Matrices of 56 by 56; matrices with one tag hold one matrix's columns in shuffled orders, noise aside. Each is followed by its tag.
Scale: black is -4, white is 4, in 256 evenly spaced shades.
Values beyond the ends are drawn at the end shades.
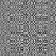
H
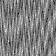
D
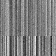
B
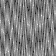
D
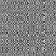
H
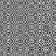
H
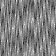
D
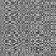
H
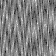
D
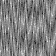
D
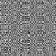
H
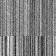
B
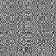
H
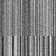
B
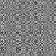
H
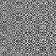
H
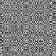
H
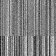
B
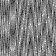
D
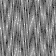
D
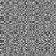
H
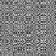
H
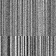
B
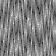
D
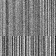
B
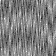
D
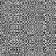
H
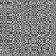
H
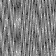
D
